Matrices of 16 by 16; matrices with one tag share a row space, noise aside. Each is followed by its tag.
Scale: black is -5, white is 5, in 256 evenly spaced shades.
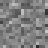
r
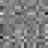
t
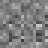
r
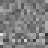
t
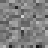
r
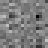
r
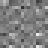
r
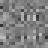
t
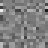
t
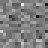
r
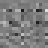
r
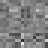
r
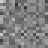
t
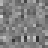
t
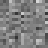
r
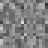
t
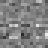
r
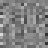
t
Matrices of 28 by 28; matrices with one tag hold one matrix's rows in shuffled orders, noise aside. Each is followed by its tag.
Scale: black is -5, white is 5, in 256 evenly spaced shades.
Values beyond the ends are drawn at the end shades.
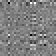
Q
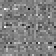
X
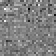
X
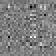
Q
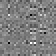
Q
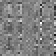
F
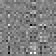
Q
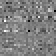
X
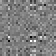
Q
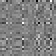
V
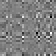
V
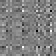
V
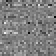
X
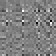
V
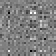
Q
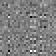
Q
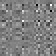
V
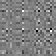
V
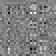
Q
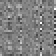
F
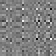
V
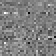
X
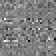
X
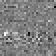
X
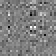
Q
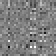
Q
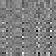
V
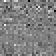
X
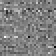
X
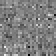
X
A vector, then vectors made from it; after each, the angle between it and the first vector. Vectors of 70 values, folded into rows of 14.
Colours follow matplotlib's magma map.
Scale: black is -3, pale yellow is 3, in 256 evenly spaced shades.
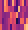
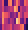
nearly opposite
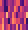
partly opposed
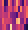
nearly opposite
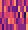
partly aligned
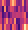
partly aligned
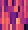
nearly opposite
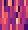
nearly opposite
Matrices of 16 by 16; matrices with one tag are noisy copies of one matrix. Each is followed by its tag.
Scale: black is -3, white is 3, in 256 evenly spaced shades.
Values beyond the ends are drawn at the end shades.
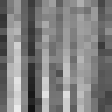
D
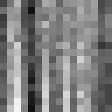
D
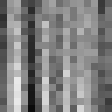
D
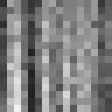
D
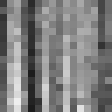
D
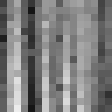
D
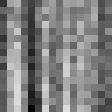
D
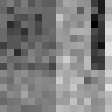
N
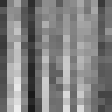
D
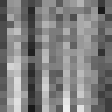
D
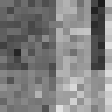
N
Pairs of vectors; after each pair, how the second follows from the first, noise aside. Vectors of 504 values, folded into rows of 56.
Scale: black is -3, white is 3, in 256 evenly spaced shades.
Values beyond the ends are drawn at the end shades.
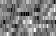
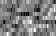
copied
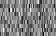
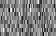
copied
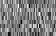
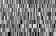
copied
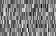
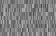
shrunk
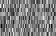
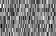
copied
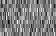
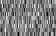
reversed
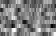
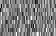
shuffled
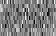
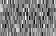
copied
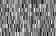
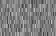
shrunk
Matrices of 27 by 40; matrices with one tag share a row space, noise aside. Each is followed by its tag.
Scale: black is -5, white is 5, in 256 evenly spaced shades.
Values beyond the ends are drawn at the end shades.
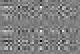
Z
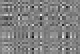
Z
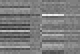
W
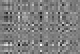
Z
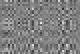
Z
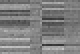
W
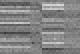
W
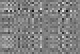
Z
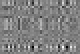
Z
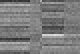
W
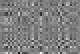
Z
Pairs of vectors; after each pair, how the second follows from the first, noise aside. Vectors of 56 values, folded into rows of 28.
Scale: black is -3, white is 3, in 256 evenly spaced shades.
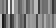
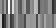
copied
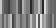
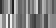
wrapped around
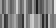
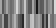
copied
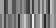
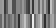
copied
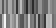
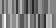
copied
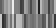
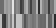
copied
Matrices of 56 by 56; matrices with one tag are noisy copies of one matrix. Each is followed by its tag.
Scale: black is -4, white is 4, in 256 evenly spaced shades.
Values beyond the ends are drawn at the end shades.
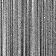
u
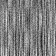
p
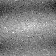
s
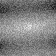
s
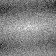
s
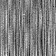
p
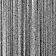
u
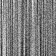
u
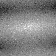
s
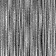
p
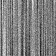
u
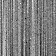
u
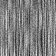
p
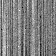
u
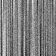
u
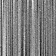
u
